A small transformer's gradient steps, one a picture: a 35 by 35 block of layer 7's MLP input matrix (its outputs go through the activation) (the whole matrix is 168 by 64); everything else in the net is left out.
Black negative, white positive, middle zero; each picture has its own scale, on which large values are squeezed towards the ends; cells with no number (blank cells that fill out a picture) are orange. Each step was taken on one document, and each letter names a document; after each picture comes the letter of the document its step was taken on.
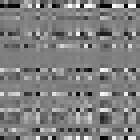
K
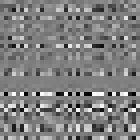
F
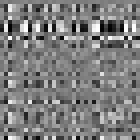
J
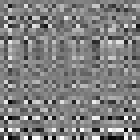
J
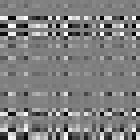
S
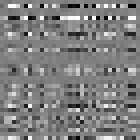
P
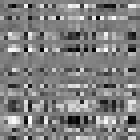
P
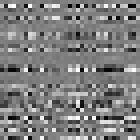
P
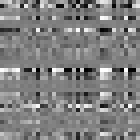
K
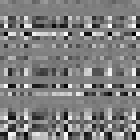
S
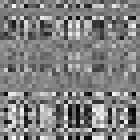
F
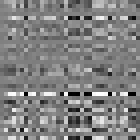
F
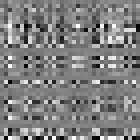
J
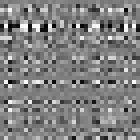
J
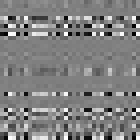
S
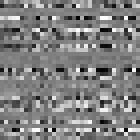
K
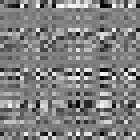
K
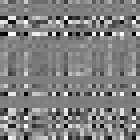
S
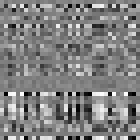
F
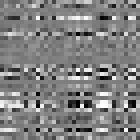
K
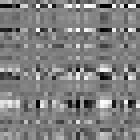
K
